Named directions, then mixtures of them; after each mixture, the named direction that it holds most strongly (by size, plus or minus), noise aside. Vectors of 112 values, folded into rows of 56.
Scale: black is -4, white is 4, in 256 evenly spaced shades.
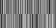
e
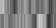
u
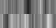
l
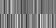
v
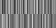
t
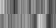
u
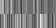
v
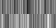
l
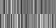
v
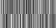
e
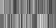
u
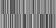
v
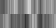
l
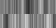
l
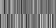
v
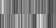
u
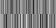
v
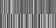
v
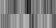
l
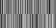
e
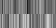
l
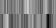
l
